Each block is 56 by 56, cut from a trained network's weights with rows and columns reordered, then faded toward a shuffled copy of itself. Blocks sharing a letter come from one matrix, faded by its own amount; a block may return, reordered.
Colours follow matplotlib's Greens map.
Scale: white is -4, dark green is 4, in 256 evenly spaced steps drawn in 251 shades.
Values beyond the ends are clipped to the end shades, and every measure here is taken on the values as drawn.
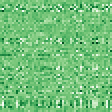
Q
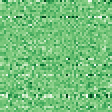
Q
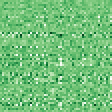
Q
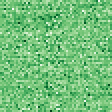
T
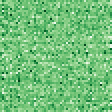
T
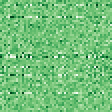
Q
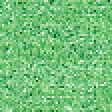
T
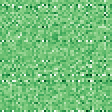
Q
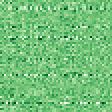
Q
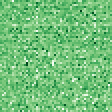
T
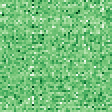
T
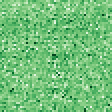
T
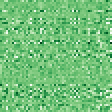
Q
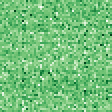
T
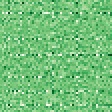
Q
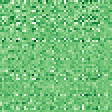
Q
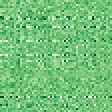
Q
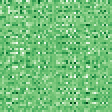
Q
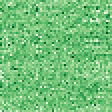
T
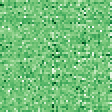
T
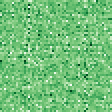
T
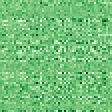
Q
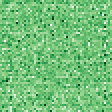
T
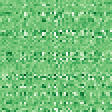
Q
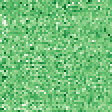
T
